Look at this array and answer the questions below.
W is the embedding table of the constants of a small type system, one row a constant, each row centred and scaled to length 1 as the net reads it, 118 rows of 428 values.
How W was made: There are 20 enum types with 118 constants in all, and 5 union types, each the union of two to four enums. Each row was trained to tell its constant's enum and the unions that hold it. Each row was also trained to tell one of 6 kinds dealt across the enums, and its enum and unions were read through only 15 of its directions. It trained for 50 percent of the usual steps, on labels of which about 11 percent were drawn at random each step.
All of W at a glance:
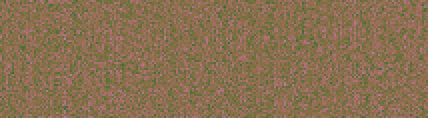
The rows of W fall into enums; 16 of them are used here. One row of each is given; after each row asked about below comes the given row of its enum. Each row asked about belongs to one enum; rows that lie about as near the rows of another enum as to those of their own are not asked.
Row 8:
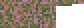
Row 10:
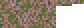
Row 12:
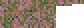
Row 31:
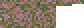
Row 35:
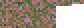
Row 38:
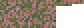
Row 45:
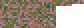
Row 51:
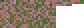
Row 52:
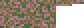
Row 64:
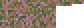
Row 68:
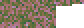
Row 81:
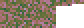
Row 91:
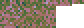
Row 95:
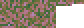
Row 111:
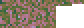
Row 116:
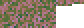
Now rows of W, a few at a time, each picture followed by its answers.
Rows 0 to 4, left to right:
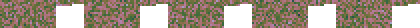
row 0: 52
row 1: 116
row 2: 35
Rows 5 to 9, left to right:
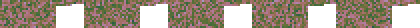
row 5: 45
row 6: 81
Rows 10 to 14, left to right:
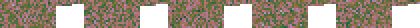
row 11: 35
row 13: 68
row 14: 64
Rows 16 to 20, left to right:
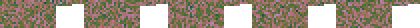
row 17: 91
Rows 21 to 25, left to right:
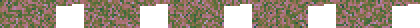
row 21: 116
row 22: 81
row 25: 95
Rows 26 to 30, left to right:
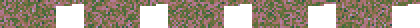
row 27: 116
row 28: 81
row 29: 35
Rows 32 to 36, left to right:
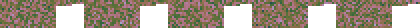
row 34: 8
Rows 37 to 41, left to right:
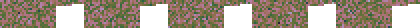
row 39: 45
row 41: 91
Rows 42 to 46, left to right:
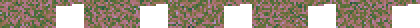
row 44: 95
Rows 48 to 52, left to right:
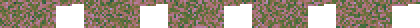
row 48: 81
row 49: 91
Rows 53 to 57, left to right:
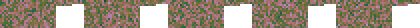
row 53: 12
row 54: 111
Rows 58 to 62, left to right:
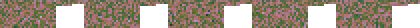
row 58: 38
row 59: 95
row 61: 8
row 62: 91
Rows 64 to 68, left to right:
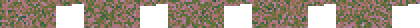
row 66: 52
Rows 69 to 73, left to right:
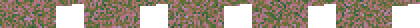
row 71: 45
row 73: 38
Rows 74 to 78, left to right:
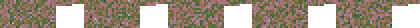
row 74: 51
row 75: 95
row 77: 116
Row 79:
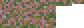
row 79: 8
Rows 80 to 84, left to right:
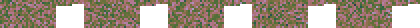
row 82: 116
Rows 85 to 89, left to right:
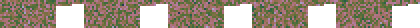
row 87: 68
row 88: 52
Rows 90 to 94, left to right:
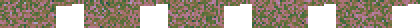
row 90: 45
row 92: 45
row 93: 8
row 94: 12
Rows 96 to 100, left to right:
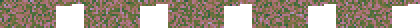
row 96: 31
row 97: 35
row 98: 81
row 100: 38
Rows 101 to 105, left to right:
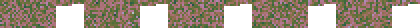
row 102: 8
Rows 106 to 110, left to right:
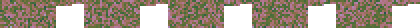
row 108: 95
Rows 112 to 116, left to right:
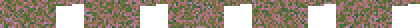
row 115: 35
